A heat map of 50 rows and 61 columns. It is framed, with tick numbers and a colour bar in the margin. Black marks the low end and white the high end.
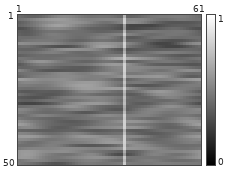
Mirror symmetry: none. Odd lines: column 36. Grain: streaks across. Ninth with the lowest average: top right.
